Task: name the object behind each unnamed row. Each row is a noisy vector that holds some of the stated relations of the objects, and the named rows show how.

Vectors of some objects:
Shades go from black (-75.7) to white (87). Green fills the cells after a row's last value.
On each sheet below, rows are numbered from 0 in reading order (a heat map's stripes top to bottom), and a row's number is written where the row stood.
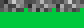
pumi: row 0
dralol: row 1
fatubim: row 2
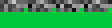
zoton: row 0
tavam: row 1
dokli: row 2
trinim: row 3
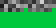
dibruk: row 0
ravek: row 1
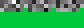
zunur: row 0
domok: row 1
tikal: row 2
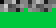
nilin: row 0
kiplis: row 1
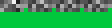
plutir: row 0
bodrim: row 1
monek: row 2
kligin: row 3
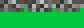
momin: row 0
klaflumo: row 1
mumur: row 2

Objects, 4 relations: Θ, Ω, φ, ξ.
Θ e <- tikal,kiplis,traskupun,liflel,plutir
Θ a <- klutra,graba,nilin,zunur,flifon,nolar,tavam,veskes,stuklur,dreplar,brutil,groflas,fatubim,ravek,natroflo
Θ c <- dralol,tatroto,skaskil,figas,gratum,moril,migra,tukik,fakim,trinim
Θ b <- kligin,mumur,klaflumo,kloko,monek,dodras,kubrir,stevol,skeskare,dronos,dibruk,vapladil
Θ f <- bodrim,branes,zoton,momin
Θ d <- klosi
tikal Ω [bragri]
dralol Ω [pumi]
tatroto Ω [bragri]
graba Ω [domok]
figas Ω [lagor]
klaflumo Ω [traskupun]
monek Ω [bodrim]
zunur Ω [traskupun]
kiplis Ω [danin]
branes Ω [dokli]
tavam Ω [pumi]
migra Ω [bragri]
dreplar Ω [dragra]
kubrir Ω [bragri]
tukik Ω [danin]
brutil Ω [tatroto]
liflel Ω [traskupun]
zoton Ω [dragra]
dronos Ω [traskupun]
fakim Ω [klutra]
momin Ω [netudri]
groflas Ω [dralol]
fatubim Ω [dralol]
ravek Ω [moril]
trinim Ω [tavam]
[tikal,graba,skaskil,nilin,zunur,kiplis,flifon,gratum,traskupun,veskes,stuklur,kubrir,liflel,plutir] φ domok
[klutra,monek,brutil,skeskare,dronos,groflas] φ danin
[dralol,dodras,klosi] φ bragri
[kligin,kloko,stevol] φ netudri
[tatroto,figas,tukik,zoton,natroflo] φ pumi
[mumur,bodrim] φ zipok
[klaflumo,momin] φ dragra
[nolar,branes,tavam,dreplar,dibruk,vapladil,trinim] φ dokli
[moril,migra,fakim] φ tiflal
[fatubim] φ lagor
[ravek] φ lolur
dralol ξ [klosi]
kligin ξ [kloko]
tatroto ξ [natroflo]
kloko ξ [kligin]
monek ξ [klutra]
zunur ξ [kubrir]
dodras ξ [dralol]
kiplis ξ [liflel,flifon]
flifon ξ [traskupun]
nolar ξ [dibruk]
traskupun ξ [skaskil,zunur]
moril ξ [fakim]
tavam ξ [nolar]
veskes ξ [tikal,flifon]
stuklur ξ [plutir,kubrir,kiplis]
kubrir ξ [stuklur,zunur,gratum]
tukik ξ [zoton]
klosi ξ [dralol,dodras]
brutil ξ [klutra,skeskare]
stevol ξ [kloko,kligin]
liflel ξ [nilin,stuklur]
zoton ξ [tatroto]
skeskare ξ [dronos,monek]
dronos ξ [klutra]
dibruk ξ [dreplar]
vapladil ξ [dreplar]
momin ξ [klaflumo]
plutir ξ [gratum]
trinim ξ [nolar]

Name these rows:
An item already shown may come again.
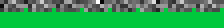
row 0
trinim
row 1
fatubim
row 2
stevol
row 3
kubrir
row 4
dragra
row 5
stuklur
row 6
figas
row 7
groflas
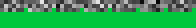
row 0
klutra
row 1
skaskil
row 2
vapladil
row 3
traskupun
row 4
skeskare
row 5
liflel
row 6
bragri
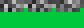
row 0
dreplar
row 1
nolar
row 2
pumi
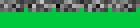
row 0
danin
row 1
branes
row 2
tavam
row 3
dronos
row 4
danin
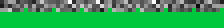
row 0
veskes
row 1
natroflo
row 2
zunur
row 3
gratum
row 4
flifon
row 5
zunur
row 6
brutil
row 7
trinim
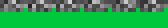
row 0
graba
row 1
branes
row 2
migra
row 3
tukik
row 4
pumi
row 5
tatroto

